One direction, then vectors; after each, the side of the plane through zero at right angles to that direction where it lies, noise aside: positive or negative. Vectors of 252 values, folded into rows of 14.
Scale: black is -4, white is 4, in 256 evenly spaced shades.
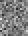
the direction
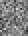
negative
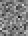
positive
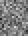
negative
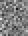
positive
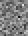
positive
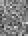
negative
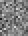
negative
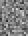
negative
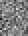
negative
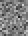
positive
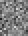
negative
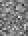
negative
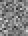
positive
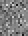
negative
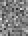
positive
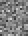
negative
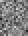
negative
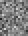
negative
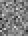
negative
